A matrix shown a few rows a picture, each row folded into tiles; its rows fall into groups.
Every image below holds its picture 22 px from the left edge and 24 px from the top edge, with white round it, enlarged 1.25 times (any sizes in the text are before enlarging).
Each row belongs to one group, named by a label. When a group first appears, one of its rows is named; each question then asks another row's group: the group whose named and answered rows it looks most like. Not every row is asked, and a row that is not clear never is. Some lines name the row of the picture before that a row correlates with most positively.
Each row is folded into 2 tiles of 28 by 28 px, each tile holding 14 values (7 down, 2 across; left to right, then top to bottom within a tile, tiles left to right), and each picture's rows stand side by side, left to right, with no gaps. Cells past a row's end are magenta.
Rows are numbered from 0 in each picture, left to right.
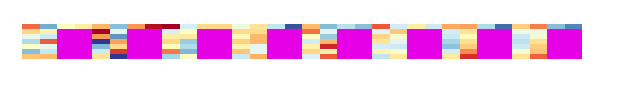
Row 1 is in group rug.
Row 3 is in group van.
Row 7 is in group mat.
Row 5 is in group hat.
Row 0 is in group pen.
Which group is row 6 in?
mat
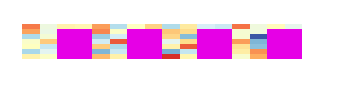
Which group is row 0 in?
pen
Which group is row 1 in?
pen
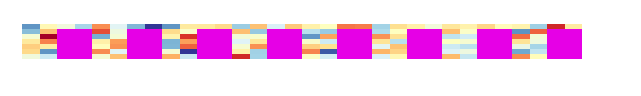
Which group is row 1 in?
van
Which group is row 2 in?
rug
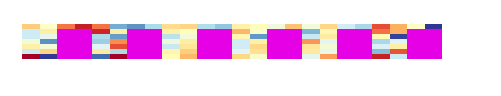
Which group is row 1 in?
van
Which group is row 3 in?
rug
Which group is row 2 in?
mat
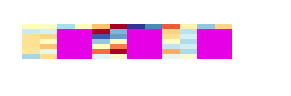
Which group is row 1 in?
mat
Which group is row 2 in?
hat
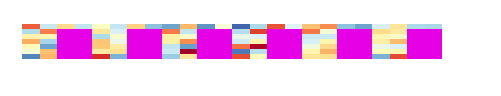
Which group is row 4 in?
mat
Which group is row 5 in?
van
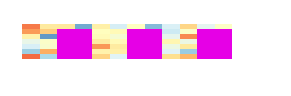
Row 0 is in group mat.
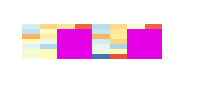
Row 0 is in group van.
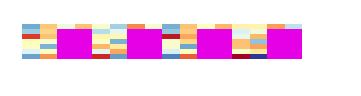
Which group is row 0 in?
van
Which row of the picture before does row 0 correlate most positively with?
1
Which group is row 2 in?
van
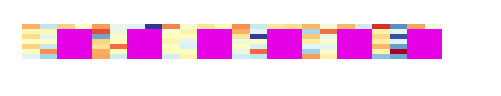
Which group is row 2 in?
hat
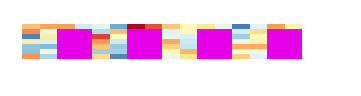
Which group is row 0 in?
pen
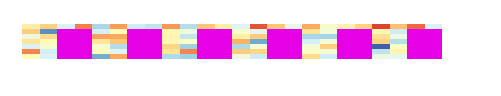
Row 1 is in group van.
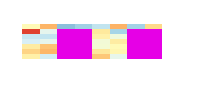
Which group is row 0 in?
mat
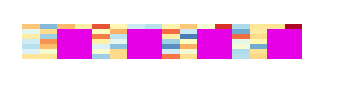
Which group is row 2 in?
rug
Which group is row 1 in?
hat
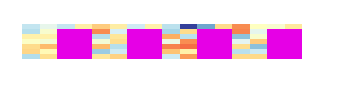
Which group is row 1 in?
pen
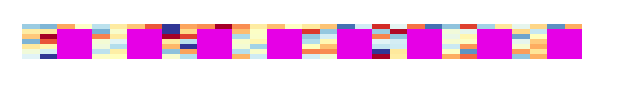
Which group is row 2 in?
van
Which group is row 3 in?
pen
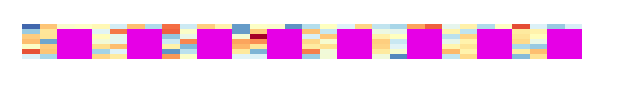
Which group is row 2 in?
pen
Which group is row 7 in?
hat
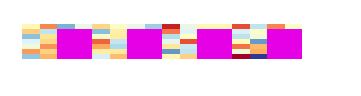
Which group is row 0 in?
mat
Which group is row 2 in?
pen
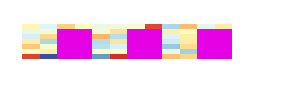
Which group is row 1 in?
van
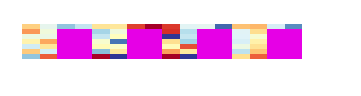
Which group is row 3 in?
mat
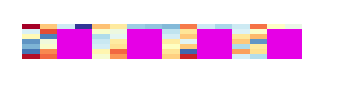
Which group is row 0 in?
mat
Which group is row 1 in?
mat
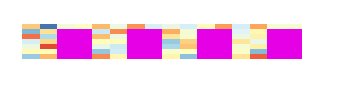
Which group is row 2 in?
rug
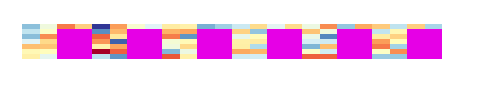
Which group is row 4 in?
rug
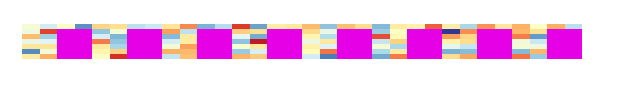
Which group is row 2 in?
mat
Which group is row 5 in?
van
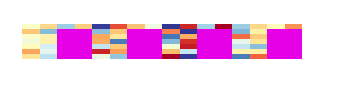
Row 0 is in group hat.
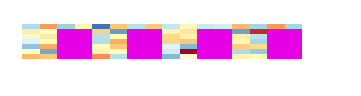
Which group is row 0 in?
rug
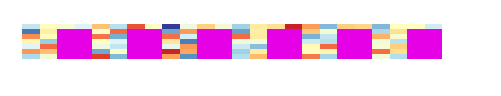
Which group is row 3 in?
van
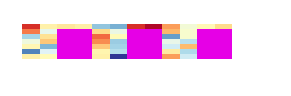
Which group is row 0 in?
pen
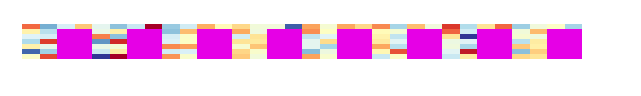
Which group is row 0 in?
pen
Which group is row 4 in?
pen
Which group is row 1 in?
van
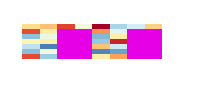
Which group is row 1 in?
pen
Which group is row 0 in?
pen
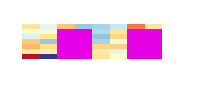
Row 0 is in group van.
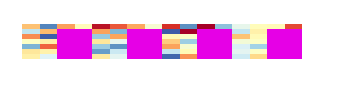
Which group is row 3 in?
van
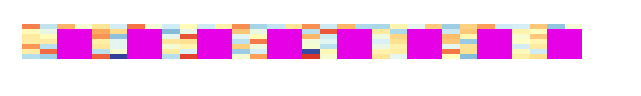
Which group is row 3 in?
pen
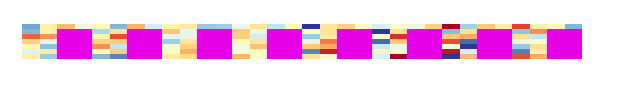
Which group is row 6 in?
hat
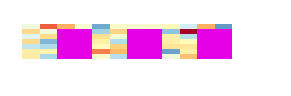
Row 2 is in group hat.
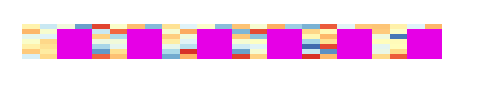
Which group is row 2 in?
hat
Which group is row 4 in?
rug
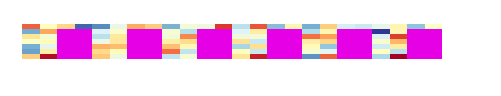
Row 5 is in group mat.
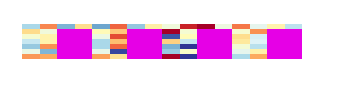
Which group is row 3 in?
hat
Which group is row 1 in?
rug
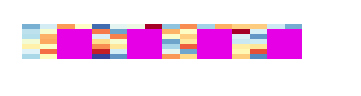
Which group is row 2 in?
rug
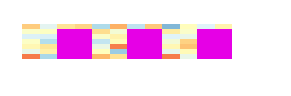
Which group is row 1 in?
rug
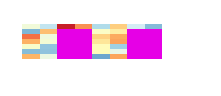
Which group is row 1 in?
van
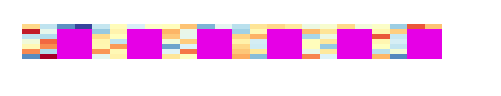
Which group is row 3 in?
van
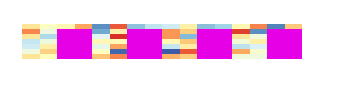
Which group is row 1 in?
rug
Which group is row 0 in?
rug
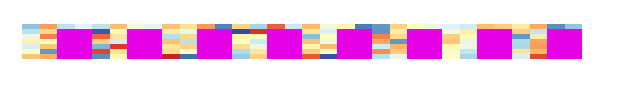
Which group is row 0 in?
rug
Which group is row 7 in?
mat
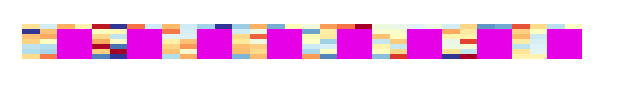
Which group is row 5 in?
van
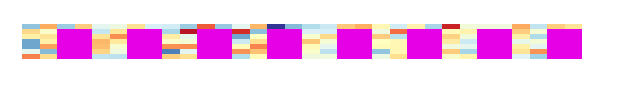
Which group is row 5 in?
hat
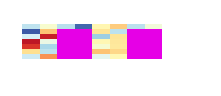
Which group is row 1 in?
mat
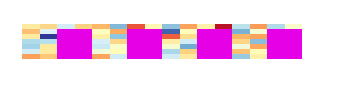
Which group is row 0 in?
rug
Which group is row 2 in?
van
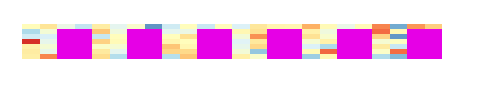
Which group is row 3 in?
rug
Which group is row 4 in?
hat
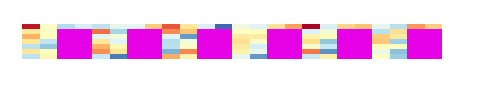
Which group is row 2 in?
mat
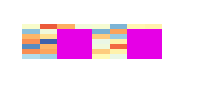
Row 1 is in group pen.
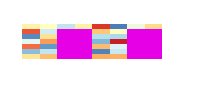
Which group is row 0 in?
pen
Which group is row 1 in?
pen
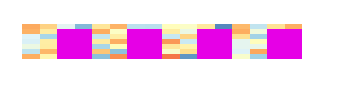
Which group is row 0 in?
mat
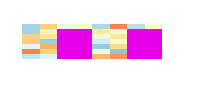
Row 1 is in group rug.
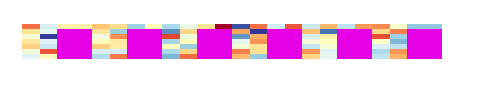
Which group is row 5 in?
hat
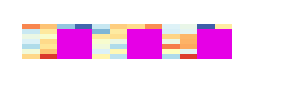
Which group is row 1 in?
van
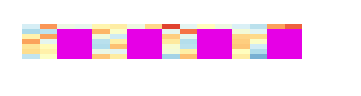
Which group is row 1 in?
rug
